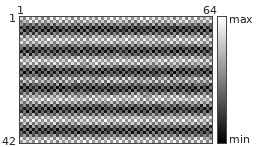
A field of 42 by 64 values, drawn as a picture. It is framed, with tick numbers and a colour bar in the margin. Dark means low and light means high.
Stripes: horizontal, repeating 6 times. Average level on the scale: 50%. Odd rows or columns: none. Slope: none. Symmetry: a half turn.
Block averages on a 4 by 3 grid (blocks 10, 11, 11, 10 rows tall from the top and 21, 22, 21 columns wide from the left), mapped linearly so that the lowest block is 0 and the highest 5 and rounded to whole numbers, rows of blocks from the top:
5 5 5 / 0 0 0 / 0 0 0 / 5 5 5
